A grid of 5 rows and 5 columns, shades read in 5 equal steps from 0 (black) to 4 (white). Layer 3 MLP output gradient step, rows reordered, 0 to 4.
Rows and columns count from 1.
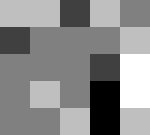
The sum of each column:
10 12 10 6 16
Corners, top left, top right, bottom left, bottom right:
3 2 2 3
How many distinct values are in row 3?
3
